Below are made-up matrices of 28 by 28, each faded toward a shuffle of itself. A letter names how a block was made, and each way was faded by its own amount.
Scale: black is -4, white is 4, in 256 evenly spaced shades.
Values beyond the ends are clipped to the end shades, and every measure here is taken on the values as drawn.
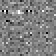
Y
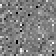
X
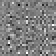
Y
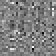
Y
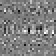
Y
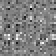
Y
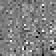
X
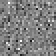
X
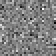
X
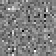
X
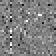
X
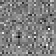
Y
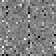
X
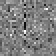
X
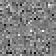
X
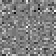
Y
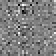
Y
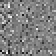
X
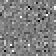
X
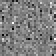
X
